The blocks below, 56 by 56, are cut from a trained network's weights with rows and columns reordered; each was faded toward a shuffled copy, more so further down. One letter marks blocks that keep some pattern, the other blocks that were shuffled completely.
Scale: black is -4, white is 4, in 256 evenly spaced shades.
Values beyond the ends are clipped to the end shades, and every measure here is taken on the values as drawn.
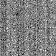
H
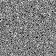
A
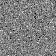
A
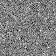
A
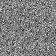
A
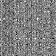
H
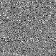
H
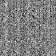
H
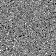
A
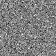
A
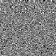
H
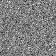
A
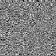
H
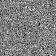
A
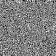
H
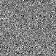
H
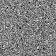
A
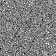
A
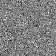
A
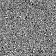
A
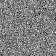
A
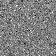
A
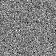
A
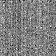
H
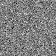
A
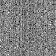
H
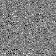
H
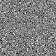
H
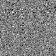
H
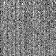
H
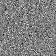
A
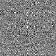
H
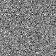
H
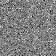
A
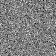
A
